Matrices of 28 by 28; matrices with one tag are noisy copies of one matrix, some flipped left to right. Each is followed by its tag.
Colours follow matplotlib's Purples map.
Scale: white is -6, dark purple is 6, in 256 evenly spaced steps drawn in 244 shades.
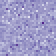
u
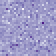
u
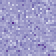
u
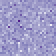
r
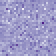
u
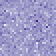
r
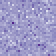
u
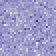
r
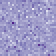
u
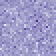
r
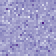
u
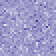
r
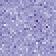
r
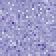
u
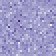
r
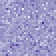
u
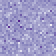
r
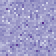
u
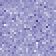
r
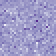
r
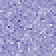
r
